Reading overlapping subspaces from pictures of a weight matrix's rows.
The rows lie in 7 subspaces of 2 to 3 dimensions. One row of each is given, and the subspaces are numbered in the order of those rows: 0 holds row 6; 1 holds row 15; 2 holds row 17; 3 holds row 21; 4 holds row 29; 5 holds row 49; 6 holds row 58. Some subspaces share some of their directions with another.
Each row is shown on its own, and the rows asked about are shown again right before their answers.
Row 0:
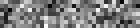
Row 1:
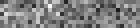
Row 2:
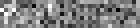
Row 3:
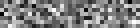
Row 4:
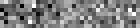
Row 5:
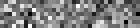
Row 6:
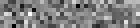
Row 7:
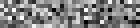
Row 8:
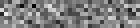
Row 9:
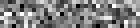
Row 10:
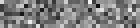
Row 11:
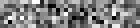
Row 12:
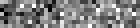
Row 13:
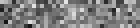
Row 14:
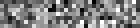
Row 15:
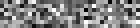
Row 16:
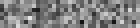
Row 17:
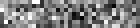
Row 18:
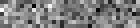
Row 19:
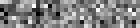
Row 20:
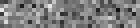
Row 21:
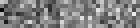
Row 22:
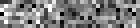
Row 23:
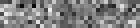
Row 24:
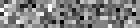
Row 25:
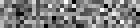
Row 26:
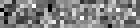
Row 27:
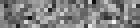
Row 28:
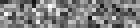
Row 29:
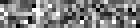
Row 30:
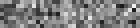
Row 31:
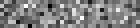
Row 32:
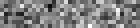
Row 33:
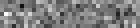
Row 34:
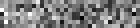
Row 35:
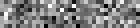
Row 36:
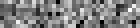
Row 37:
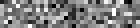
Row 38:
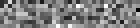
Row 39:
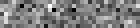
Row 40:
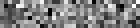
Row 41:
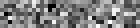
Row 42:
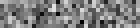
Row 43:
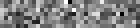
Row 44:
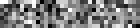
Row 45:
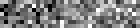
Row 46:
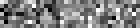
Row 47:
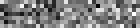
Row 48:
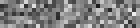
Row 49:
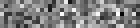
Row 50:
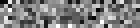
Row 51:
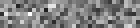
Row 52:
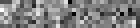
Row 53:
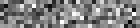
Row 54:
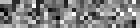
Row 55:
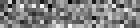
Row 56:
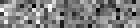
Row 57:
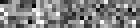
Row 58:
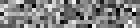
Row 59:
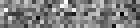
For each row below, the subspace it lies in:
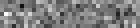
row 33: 0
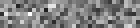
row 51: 2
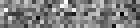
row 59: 5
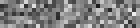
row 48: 6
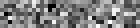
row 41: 2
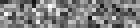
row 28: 2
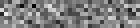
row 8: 1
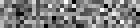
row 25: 3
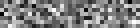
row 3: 1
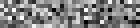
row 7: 1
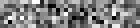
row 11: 2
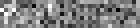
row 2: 6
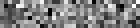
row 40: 4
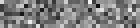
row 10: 6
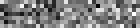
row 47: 6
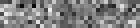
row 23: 4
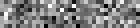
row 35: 3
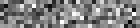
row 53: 6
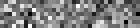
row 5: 0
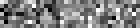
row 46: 3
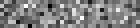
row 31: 6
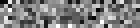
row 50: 3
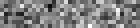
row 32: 5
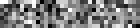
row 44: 2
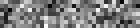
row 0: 3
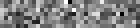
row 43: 5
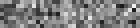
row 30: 4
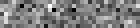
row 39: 3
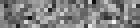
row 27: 4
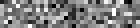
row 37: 2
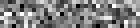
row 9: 0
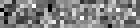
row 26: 6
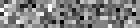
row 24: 6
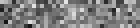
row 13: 2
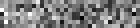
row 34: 2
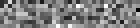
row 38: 3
